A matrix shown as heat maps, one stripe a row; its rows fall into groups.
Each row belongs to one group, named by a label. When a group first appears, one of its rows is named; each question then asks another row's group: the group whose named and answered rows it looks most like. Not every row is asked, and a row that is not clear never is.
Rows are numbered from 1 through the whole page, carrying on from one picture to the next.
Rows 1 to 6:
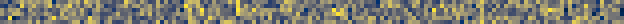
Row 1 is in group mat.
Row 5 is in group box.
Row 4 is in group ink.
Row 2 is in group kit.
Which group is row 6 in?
mat
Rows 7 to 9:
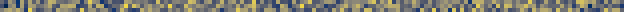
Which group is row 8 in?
kit
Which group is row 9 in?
ink
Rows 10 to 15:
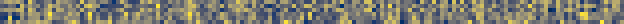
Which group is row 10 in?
ink
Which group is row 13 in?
kit
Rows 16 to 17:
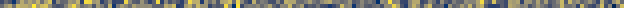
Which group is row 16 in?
mat
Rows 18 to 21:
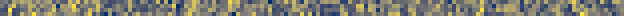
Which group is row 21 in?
kit
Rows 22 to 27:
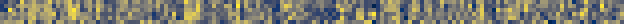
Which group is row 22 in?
kit
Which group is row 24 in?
kit
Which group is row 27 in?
ink
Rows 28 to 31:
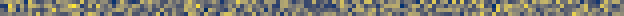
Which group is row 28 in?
ink
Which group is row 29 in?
kit
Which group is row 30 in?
box
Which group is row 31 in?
mat
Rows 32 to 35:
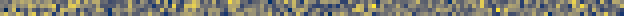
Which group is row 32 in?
mat
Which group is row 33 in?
box
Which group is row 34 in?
box
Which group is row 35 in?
ink
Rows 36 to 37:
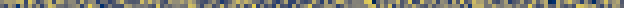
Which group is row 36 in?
ink
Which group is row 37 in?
mat
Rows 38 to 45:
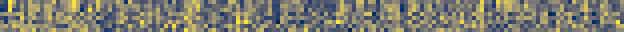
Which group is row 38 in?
box
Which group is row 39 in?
kit
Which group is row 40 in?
kit
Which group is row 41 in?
ink
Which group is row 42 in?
kit
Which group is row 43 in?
ink
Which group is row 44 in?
mat
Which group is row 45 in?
box
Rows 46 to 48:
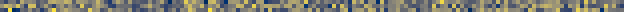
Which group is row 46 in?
box
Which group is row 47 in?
ink
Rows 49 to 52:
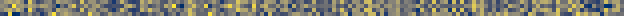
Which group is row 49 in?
ink
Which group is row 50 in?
mat
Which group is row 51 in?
ink
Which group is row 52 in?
box
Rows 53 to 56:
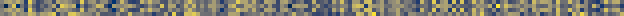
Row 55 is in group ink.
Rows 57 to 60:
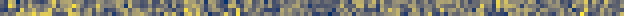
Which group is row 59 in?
kit
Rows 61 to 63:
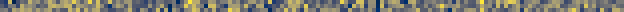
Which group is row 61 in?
box
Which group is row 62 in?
box
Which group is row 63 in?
mat
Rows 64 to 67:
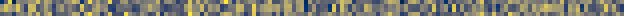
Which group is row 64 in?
kit
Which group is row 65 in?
ink
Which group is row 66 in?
ink
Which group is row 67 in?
mat
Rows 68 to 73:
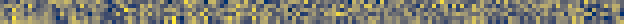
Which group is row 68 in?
box
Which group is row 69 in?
ink
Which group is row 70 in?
mat
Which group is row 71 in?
ink
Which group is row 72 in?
mat
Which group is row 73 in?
mat
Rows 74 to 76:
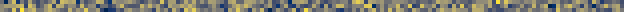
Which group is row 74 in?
box
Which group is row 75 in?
ink
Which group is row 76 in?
mat
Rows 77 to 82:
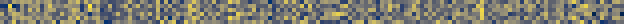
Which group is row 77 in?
mat
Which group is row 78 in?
kit
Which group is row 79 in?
mat
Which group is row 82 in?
box
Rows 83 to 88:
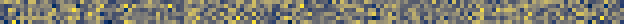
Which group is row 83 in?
ink
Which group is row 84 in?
kit
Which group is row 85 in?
box
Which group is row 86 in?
mat
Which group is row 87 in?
kit
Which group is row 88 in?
mat
